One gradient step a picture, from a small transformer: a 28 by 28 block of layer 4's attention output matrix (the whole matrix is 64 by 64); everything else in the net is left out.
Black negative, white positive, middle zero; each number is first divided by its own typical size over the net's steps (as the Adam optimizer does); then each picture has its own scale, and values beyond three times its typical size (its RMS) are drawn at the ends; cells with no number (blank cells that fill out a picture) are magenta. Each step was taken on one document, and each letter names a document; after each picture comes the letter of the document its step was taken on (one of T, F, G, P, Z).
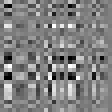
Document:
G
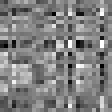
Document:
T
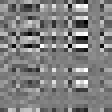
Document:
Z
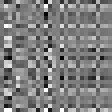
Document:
G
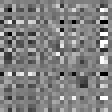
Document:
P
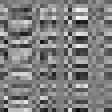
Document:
Z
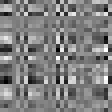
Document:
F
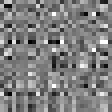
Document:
P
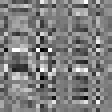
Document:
Z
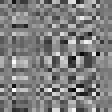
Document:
T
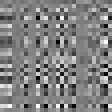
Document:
F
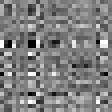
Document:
P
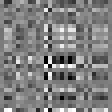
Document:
G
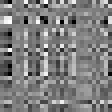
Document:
F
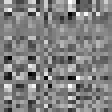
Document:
G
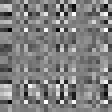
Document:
F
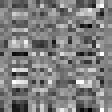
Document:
T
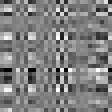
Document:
F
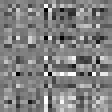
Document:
G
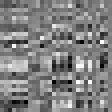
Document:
T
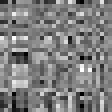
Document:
T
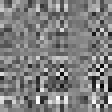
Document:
F
